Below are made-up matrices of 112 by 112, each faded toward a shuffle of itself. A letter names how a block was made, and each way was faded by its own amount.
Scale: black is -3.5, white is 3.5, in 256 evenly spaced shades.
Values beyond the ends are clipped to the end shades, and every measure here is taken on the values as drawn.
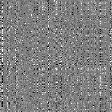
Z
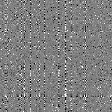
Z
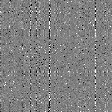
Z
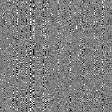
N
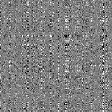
N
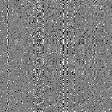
Z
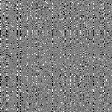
Z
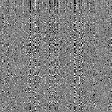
N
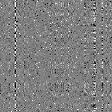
Z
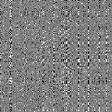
Z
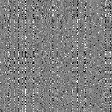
Z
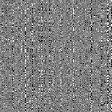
N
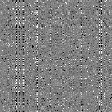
Z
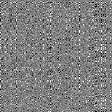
N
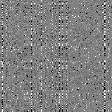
Z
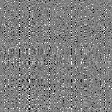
Z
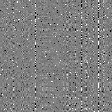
Z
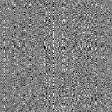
N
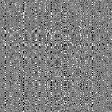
Z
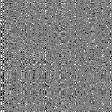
Z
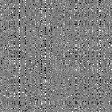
Z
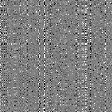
Z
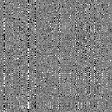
N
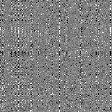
N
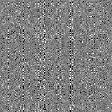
N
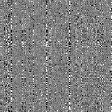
N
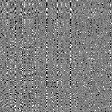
Z
